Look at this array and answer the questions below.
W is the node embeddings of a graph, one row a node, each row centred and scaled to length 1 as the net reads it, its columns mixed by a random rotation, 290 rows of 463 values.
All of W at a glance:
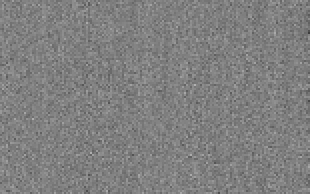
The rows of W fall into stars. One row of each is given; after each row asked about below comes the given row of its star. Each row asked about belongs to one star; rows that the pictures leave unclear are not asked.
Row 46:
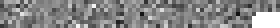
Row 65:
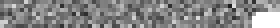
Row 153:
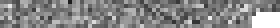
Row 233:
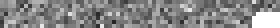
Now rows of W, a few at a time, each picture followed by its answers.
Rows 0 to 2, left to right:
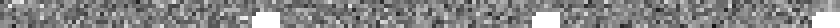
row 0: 65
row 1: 46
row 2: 46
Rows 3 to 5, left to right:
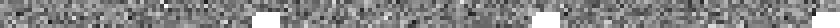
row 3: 233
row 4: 153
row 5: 65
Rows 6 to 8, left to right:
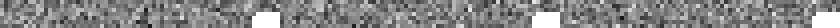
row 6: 233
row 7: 233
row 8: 233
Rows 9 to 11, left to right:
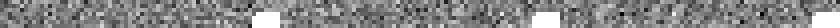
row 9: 46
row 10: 65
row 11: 65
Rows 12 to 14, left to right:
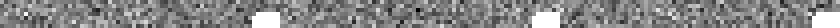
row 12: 46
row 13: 65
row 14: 233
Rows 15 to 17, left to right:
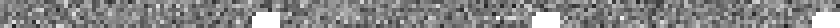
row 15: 233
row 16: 153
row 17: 46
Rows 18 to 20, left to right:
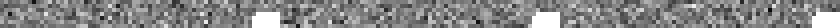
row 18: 46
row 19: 153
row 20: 233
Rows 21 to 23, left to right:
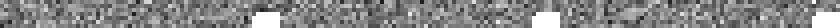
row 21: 153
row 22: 46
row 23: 233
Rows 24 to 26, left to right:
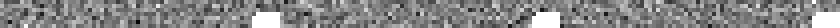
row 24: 153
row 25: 153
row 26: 233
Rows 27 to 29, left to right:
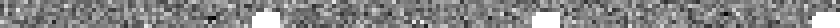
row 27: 46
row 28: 65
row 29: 233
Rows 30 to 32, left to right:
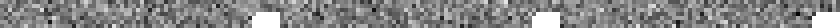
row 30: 233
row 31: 46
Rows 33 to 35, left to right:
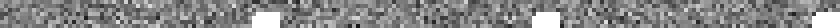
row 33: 65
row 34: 153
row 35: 233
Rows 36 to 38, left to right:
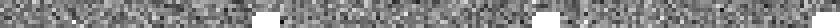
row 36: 46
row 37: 233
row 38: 153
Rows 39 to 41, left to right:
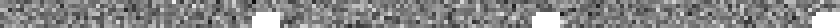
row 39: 65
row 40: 153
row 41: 65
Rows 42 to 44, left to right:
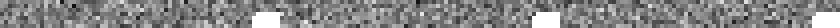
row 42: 46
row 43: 153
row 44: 233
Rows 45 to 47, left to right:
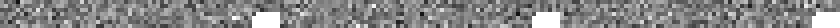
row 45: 153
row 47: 153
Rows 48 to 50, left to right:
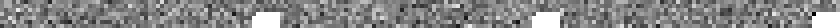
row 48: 233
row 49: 153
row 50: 233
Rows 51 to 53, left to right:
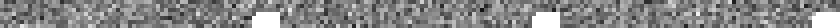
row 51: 153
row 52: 233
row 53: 46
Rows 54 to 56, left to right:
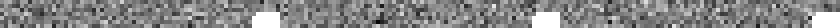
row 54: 46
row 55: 65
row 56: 233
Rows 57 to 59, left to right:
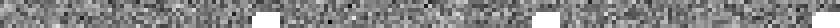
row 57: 233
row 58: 233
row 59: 46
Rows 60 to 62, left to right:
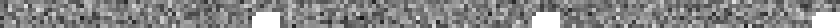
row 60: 233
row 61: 233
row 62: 65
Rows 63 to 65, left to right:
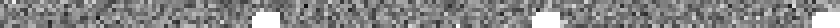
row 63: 233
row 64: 46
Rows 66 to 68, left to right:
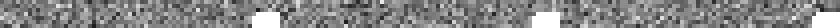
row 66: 46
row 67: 65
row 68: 153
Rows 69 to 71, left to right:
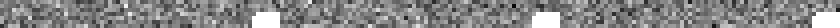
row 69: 46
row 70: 153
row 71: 46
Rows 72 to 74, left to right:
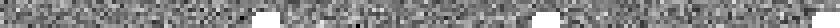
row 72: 46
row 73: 153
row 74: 65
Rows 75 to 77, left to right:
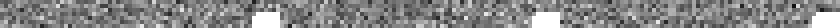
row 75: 65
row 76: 65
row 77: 153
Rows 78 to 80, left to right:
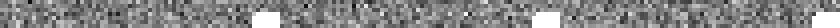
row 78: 46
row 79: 46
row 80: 233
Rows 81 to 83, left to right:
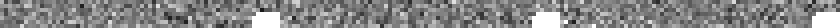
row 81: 153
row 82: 65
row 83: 65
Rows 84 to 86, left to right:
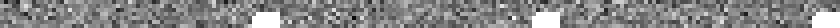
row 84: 153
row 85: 46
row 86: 233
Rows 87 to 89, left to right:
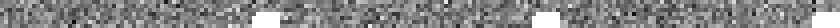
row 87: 65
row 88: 153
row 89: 65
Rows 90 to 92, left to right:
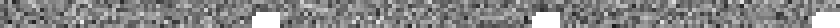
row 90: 153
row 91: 153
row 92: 46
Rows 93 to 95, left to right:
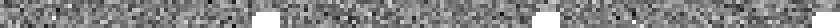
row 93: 46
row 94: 46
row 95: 46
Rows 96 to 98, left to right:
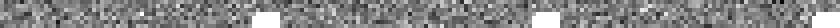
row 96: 153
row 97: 65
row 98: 233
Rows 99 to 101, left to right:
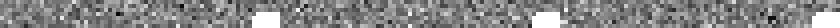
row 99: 46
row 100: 46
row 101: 65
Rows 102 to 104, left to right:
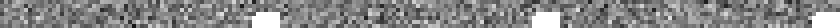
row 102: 65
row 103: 65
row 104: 46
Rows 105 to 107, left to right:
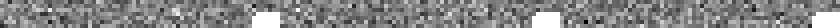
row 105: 233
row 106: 46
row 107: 46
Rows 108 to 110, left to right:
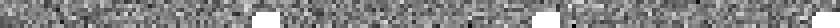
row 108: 233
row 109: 46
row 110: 233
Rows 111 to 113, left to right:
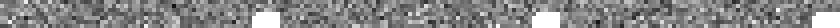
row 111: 46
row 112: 46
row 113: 46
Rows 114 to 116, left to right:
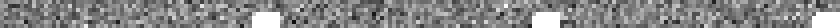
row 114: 46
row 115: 46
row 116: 153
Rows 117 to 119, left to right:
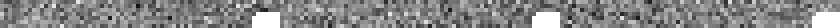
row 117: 153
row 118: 233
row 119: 46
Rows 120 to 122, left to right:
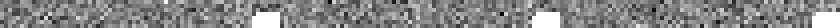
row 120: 153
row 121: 233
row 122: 46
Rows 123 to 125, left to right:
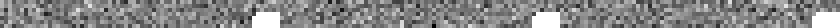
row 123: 233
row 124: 153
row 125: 46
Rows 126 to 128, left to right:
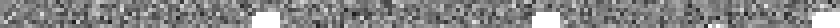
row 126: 65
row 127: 65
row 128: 65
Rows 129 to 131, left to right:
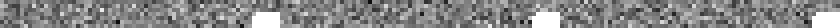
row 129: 153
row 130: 46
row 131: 46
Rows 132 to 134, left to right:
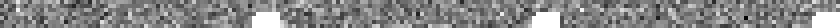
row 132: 46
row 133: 65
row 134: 233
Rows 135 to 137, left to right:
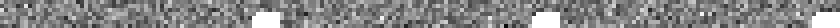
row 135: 233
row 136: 153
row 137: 153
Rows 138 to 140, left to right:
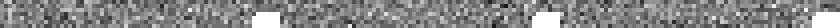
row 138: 233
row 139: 233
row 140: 233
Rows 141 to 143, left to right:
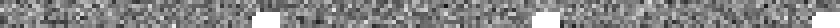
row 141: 233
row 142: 46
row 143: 233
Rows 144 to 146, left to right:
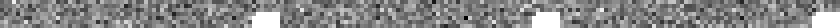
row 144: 65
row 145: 153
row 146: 65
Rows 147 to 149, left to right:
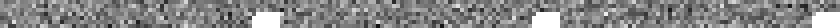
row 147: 233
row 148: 153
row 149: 65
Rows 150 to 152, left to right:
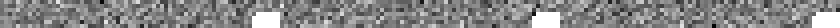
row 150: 46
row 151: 153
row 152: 153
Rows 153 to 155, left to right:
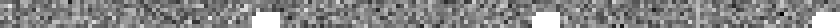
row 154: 46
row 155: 46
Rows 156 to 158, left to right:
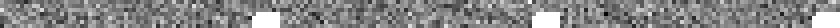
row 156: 233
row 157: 46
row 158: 233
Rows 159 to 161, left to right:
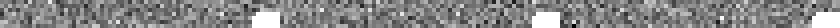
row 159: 65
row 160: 233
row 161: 233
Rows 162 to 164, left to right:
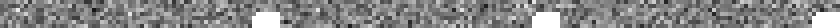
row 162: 46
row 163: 153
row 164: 153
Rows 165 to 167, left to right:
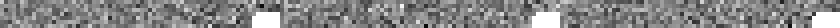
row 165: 153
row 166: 65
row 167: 233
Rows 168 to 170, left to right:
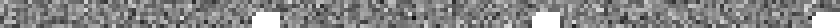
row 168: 233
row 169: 46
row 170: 233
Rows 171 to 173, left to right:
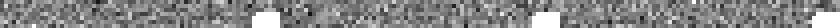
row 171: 46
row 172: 65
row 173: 233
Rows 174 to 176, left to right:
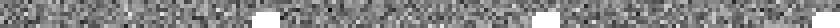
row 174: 46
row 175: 65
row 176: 46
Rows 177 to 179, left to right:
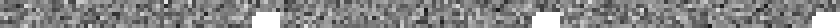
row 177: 153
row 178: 153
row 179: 233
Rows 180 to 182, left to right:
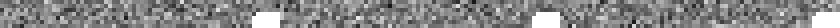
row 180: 46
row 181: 153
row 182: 65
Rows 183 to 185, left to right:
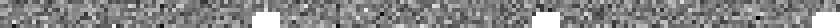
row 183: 233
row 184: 153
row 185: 46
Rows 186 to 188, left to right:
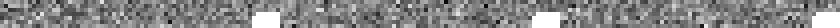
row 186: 65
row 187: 233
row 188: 46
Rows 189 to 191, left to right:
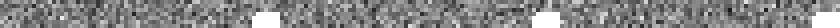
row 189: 46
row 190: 46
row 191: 65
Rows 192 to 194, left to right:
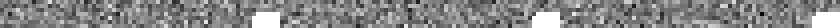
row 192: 46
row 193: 233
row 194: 65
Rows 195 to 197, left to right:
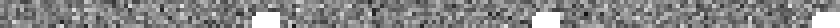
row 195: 233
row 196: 46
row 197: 153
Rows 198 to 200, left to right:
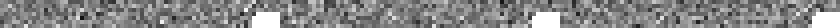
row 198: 233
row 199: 233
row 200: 153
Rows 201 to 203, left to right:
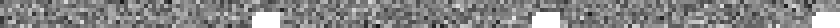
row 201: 233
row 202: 153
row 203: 65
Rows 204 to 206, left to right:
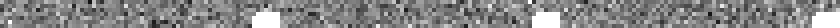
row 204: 46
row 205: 65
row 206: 65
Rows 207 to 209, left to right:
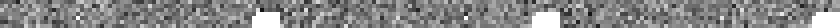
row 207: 153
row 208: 65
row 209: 65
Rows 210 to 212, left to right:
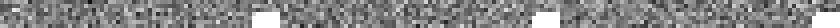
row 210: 46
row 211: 65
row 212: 153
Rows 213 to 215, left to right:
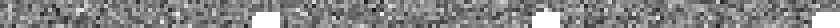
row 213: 233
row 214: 46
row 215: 46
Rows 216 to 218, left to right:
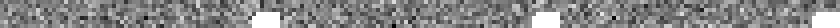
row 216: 233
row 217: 65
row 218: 65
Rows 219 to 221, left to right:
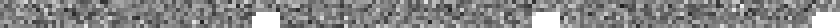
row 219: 46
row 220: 65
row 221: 65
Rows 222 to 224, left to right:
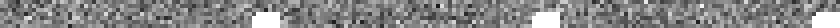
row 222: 153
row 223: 65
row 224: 233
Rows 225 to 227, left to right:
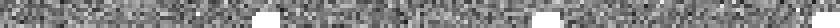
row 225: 46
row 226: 46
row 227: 65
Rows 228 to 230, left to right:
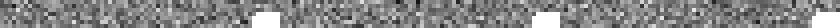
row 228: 46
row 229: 153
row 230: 153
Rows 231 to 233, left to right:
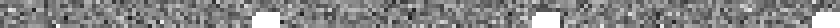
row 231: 233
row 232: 233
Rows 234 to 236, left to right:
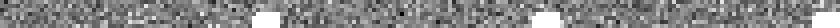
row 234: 46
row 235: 46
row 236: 65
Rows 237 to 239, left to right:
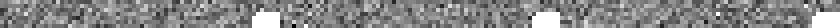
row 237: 46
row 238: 233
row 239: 153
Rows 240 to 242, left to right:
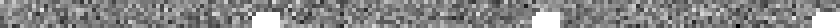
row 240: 233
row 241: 65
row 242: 153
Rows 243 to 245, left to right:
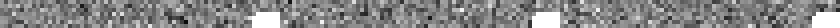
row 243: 65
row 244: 65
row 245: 153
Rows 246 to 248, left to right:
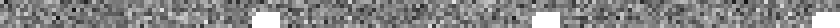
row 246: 46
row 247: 65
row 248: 46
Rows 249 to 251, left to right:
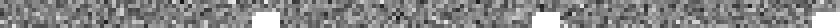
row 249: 65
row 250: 153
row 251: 65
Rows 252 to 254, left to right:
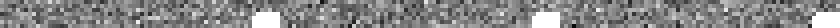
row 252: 46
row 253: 65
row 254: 233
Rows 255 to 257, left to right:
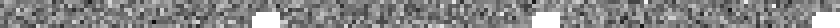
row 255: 46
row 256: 65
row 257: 233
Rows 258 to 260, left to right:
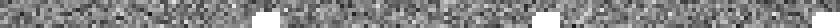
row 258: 65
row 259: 65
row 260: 233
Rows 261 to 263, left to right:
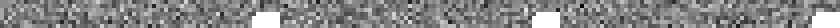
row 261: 233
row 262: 233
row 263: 233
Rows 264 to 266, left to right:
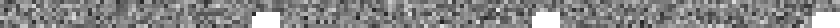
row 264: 153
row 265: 46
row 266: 65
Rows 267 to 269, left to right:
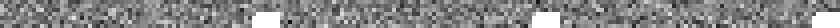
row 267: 233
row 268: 153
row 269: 233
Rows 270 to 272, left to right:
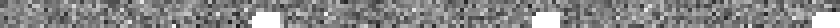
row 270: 233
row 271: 46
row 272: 153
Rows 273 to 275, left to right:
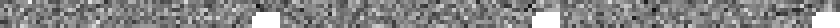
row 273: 153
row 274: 65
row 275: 46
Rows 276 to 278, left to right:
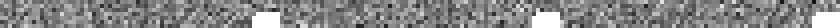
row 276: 153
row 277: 153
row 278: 65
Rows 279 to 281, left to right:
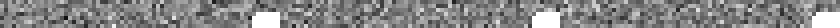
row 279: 233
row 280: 46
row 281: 233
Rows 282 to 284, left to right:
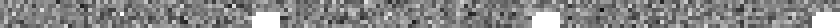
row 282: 65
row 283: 233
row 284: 46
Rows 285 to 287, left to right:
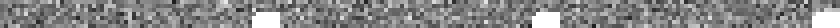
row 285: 46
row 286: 46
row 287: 46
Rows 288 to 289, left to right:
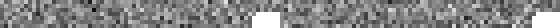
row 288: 46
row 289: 233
